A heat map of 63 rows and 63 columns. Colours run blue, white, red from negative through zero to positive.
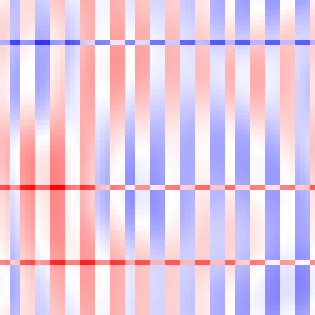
The values follow a bell shape. Upright stripes repeat 11 times across the table. Rows 9, 38 and 53 stand out from the rest.
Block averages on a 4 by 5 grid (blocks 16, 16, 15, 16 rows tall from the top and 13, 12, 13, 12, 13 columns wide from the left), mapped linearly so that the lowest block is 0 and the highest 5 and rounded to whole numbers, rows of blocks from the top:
13312 | 33112 | 53011 | 34210
